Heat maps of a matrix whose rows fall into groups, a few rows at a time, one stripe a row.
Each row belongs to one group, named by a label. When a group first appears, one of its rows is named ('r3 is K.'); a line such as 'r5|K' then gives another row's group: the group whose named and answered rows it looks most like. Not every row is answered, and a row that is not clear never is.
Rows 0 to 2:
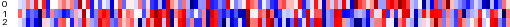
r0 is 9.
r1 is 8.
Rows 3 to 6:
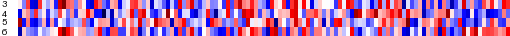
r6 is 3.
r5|8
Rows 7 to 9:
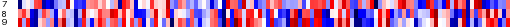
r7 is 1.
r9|8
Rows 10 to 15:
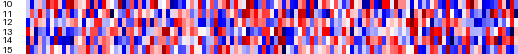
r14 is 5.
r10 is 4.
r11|5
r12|9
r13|8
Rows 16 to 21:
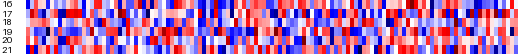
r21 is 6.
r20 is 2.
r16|9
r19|8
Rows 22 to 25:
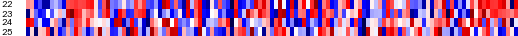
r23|3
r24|2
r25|1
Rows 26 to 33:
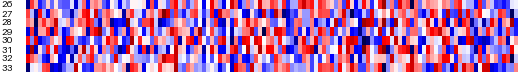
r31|6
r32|2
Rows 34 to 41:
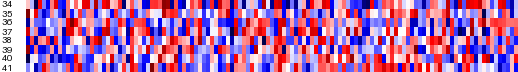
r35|2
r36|3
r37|3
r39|8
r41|1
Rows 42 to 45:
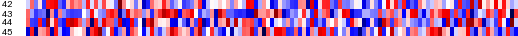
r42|4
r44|4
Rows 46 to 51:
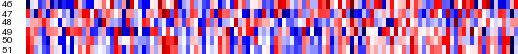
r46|1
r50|2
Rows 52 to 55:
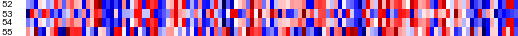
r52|9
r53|6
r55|2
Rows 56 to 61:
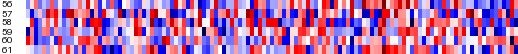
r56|9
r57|4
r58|6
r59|6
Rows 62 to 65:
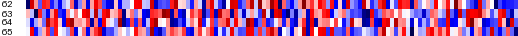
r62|6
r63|4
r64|4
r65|6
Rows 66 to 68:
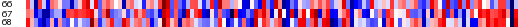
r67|3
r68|8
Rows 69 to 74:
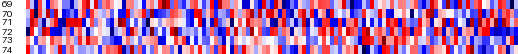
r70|6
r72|1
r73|9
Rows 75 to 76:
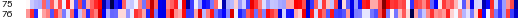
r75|9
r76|6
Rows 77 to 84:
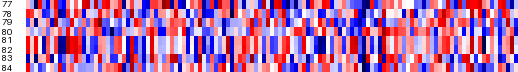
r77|4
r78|2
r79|6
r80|9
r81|2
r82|2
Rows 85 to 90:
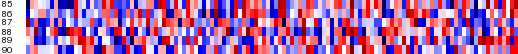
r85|5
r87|8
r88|2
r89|3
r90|5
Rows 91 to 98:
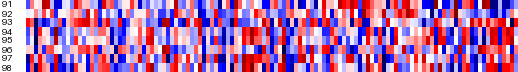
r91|1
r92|9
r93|3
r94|5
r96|4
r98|5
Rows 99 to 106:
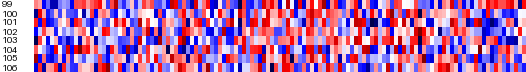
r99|3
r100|6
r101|8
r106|6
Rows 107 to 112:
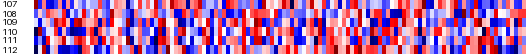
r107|8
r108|5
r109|4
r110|6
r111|4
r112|1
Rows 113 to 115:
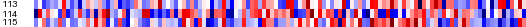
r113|5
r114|6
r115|9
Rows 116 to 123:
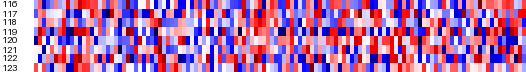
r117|5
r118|5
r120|1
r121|5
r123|2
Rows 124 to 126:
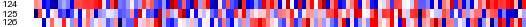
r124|3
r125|1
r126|5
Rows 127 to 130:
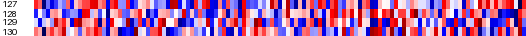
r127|3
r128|1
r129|4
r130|5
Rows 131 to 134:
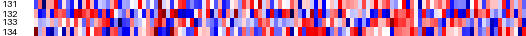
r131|1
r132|4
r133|9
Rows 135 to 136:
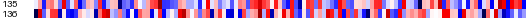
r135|5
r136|6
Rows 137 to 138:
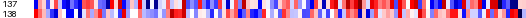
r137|1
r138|2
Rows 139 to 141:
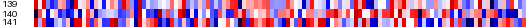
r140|1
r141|3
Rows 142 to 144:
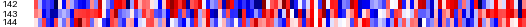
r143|3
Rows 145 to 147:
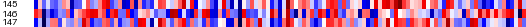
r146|3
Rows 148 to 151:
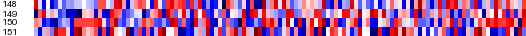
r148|8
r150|3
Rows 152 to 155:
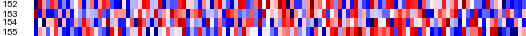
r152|6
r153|8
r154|1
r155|1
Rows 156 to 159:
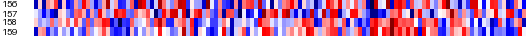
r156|1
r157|8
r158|9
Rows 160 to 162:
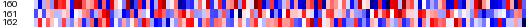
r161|9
